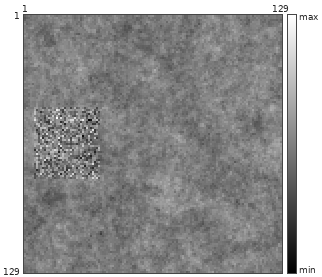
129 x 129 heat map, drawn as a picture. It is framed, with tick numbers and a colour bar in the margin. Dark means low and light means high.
The middle left is the roughest part. No row or column stands out. An odd patch, rougher than its surroundings, sits in the middle left. There are no regular stripes.
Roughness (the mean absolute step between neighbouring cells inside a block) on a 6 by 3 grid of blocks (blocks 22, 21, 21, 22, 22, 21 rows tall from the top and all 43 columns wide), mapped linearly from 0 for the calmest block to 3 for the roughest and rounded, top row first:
000 | 000 | 300 | 300 | 000 | 000
